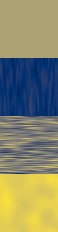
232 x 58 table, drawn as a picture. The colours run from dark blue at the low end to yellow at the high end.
It is made of 4 by 1 panels. Panel 1,1: high, flat. Panel 2,1: very low, streaked downward, faint in contrast. Panel 3,1: middling, streaked across, strong in contrast. Panel 4,1: very high, smooth, faint in contrast.
